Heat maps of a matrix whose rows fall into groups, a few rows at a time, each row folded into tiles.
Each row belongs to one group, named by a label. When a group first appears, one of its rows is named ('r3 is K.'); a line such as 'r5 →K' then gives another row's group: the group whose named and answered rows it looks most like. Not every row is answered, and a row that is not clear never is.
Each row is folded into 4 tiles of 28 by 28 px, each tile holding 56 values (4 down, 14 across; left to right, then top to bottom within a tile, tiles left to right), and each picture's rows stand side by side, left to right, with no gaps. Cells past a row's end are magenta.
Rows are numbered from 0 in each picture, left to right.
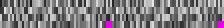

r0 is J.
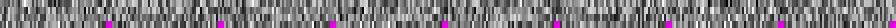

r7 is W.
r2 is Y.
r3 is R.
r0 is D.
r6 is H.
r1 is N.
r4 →R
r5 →N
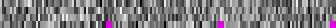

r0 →R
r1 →D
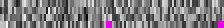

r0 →H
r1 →N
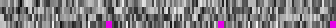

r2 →R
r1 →N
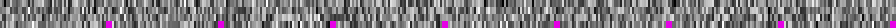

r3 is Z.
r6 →J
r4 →H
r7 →Y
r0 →D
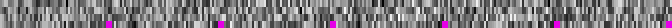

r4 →R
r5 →Z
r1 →Z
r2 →J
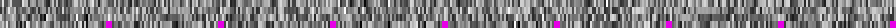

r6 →N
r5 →J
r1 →W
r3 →D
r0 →D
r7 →Z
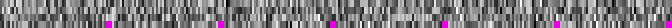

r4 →H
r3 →R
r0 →N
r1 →J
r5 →H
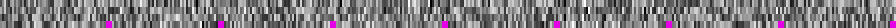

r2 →J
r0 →Z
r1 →Y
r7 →Z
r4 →N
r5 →D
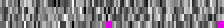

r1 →Z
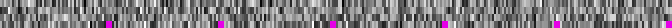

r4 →H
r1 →D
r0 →Y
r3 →Z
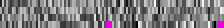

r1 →Y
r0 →W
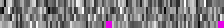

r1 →H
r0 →H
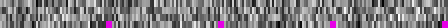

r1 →W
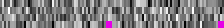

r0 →D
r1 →H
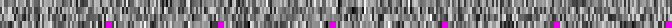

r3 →Y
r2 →Y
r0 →N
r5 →W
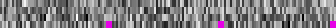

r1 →J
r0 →D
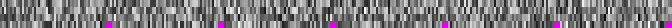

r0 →Z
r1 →W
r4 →N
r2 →N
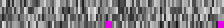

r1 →Z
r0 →Z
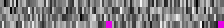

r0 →D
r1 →Y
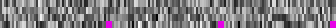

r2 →W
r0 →N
